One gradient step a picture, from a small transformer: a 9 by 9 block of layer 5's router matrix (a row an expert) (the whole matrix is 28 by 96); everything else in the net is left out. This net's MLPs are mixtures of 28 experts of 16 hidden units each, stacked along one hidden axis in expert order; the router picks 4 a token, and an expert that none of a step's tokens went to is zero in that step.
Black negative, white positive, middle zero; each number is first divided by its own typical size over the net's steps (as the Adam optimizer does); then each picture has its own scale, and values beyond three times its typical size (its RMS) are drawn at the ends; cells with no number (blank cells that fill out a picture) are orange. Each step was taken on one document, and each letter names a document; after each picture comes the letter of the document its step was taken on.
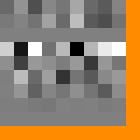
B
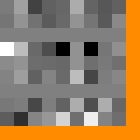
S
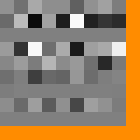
B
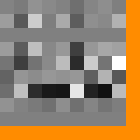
B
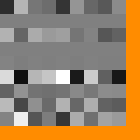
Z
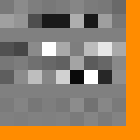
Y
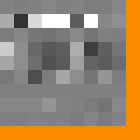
Y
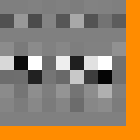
B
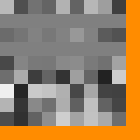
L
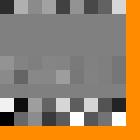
L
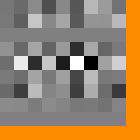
B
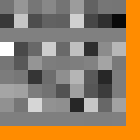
Y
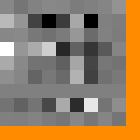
Y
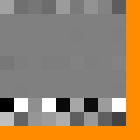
L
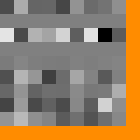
L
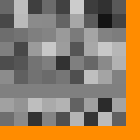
S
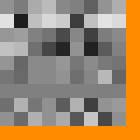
S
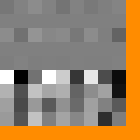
Z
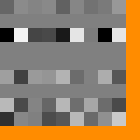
L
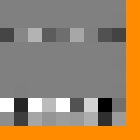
L
